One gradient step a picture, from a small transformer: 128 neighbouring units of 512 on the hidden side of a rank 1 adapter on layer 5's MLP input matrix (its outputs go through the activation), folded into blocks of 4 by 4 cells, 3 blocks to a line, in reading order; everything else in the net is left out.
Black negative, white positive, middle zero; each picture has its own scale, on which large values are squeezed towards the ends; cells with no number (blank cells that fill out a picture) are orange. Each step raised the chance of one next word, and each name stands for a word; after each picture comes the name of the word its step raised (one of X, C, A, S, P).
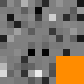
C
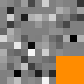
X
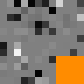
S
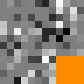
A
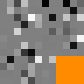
X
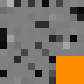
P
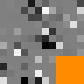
A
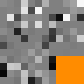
C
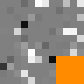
C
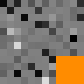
X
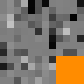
S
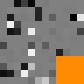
S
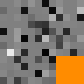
P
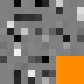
S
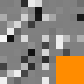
A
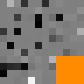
S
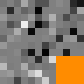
C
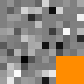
P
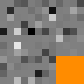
X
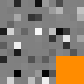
X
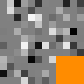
X
